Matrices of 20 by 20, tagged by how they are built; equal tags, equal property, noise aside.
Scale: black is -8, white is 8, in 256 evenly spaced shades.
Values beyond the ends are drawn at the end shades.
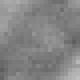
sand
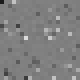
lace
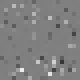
lace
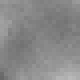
sand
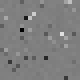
lace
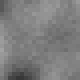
sand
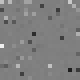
lace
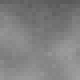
sand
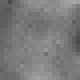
sand
